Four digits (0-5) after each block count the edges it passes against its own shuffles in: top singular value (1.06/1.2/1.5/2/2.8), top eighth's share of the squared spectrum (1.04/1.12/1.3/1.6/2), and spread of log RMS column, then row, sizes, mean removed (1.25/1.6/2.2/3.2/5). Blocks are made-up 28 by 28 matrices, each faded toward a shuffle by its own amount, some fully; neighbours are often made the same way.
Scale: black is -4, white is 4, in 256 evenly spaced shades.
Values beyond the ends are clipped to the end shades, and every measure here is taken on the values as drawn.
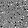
0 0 0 0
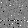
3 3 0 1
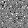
2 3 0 2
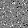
0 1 0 0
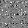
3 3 0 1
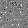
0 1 0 0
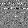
2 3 0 3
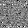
1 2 0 1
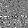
2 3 0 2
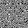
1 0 0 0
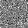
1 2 0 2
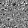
1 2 0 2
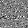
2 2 0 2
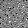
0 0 0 0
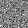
1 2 0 1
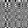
4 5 3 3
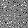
2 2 0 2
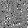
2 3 1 1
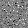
0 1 0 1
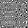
3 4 2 1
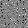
2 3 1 0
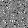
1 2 0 0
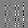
4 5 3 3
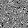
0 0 0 0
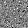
0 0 0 0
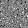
0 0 0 0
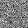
0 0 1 0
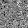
1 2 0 0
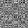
3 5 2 2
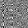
3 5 2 2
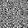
3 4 2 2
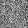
1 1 0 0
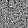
2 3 1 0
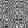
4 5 2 2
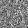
1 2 0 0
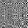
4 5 2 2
